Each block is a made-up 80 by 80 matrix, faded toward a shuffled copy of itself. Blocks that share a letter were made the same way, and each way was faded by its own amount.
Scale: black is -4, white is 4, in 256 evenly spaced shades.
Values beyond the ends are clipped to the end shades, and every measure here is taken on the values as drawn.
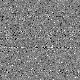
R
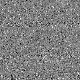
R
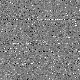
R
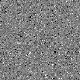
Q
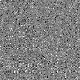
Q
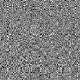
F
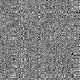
F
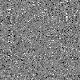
Q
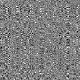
F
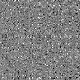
Q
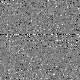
R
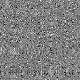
Q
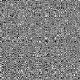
F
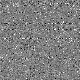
R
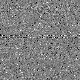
R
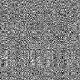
F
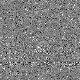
R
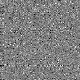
Q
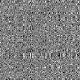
F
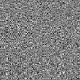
F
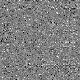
Q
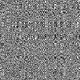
F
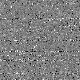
R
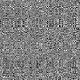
F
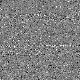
R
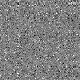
Q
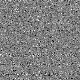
R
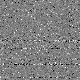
R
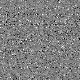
R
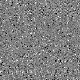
Q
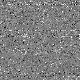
R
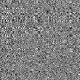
F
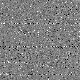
R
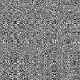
F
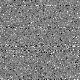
R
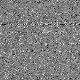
R
